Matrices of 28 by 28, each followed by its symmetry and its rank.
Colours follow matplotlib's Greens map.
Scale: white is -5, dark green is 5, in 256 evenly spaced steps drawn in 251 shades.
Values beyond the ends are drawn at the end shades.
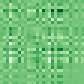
antisymmetric, rank two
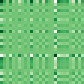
symmetric, rank one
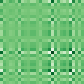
symmetric, rank one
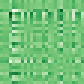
antisymmetric, rank two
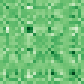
symmetric, rank three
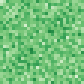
symmetric, full rank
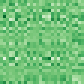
neither, rank three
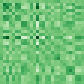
symmetric, rank three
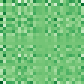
antisymmetric, rank two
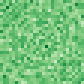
symmetric, full rank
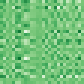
neither, rank three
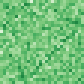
symmetric, full rank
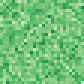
symmetric, full rank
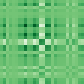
symmetric, rank one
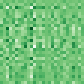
neither, rank three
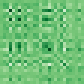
symmetric, rank three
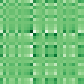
symmetric, rank one
